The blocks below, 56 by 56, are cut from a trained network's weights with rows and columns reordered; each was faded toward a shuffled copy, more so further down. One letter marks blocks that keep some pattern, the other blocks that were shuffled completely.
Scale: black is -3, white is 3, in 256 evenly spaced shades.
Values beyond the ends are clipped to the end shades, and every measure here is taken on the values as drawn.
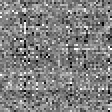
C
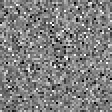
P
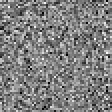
C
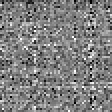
C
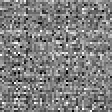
C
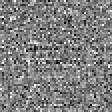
C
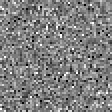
P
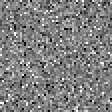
P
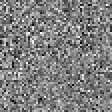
C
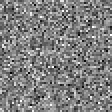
P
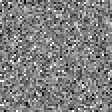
P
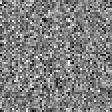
C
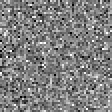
P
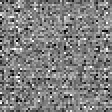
C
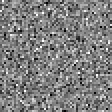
P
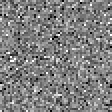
P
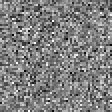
C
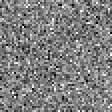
P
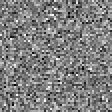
C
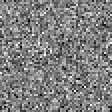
P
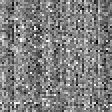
C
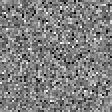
P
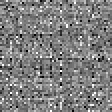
C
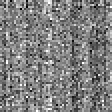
C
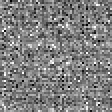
C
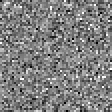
P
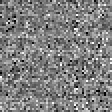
C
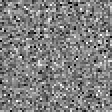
P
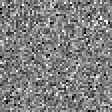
P
